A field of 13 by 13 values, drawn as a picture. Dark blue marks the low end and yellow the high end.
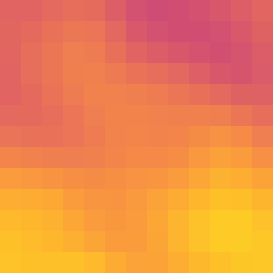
Stripes: none. Slope: up to the bottom. Ninth with the highest average: bottom right. Average level on the scale: 70%.
